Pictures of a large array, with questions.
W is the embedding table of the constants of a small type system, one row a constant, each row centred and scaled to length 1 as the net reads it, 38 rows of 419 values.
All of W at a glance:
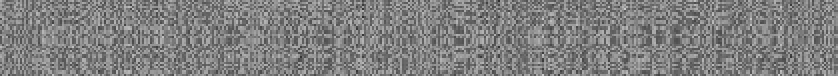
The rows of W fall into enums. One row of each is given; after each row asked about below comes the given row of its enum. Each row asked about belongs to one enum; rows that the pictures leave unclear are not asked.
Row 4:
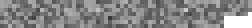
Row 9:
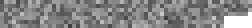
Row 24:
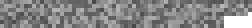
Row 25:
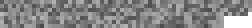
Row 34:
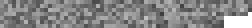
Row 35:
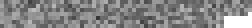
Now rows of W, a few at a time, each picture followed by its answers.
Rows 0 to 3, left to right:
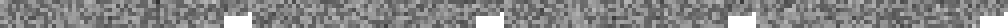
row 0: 4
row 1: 24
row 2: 4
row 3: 35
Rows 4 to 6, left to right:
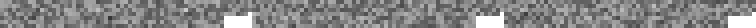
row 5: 25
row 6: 24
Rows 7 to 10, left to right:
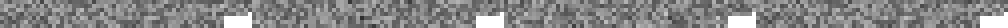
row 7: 24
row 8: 4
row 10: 24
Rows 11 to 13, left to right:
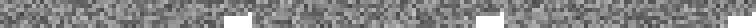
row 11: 24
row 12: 9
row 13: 35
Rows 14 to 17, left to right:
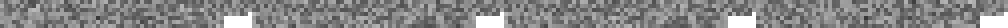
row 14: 35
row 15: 25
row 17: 4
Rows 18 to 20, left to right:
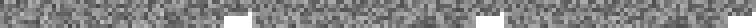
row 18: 9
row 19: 25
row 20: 25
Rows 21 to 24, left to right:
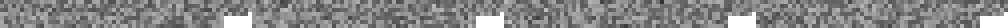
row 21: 25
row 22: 35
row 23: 4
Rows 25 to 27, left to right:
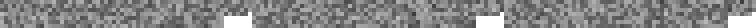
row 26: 34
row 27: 4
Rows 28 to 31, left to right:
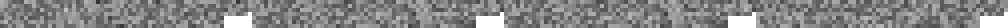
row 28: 4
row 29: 34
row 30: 34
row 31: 25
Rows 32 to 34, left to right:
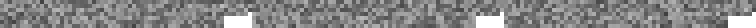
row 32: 24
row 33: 25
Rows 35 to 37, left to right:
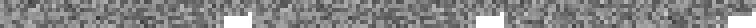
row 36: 35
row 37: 9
